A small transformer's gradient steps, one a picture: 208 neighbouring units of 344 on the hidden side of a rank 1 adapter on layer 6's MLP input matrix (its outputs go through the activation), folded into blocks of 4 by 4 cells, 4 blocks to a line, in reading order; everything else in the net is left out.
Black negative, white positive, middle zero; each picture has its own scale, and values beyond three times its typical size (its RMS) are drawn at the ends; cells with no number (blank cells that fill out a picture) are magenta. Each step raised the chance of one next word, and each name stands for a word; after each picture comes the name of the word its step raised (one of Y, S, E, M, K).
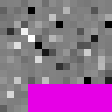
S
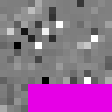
S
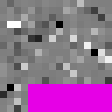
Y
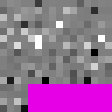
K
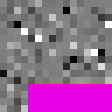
Y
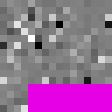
S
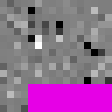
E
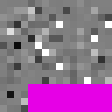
S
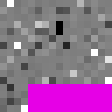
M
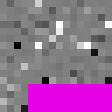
M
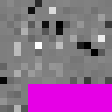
E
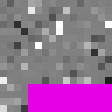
M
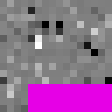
E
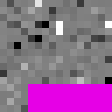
M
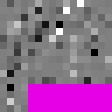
Y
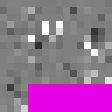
E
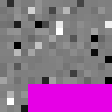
M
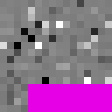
S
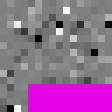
Y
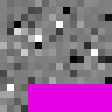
Y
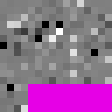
Y
